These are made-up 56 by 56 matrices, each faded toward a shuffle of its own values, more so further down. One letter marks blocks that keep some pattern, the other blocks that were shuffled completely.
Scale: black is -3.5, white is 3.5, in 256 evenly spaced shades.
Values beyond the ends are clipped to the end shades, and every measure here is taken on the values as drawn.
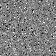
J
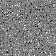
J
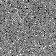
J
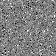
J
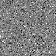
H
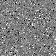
J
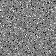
J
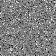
H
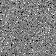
J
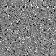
H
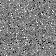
J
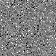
H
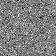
J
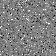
J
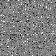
H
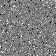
J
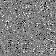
H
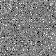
H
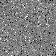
J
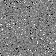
J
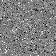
J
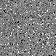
H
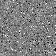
H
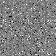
H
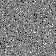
J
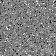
J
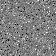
J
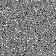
J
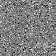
H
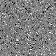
H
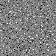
H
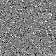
H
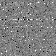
H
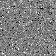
H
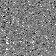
H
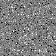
H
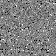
H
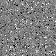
H
